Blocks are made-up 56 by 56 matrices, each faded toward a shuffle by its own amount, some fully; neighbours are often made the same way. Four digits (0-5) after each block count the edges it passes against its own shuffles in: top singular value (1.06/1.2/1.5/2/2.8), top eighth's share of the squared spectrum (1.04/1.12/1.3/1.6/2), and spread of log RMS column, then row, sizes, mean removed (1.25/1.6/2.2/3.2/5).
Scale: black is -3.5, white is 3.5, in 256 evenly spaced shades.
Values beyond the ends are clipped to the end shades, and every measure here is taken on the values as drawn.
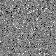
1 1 0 1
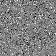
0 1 0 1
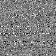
2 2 0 3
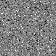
0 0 0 0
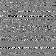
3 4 0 4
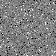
0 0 0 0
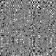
4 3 2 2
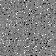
3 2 1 1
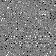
3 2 0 1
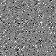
3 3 1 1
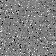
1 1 0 0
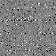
4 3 1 2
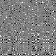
4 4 2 2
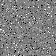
0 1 0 0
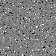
0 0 0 0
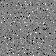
3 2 0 1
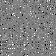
3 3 1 1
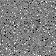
3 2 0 0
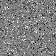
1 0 0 0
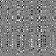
5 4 3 3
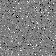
1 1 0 0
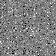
3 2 1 1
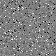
1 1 0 0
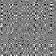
5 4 3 3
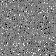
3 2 1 1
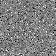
0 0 0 0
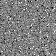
0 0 0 0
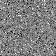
0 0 0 0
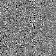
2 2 3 0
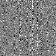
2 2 3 0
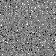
3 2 0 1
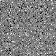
3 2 1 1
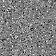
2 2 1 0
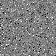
2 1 0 0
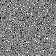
1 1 0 0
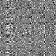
4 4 2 2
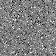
0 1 0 0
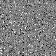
2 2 1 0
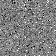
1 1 0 0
